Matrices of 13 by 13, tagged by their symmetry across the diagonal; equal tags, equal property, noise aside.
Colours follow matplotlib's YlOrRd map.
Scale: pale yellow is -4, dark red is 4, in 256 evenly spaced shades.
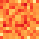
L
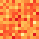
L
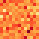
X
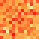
L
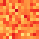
X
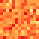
X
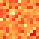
L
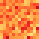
L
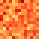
X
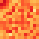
L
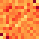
L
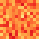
X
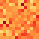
L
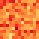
X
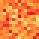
X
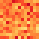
X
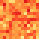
X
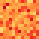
L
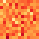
X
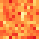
X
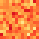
L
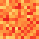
L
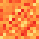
L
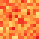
L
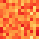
X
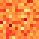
X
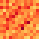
L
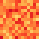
X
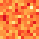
X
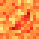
L
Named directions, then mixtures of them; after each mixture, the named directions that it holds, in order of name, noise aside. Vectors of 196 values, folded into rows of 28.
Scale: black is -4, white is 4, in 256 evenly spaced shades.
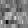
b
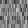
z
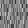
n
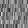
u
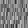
n, u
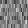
z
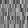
n, z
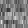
b, u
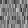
z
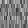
n, z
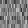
z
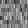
b, z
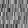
u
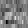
b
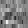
b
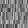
u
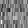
b, u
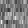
b, u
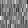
n, z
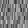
u, z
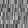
u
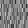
n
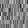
n, u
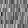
u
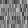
z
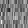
b, u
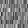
u
